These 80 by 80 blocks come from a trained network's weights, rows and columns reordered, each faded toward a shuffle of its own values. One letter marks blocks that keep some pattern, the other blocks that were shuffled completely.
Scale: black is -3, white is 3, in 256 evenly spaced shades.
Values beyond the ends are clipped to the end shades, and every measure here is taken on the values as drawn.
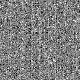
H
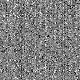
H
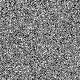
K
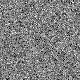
K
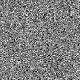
H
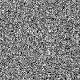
H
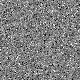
K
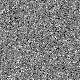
K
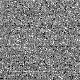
H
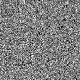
H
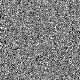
H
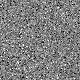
K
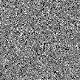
H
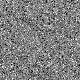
K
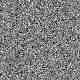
K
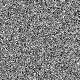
K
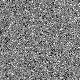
K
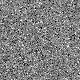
K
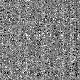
H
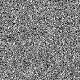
H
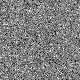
K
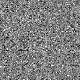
H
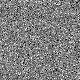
K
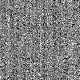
H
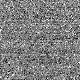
H
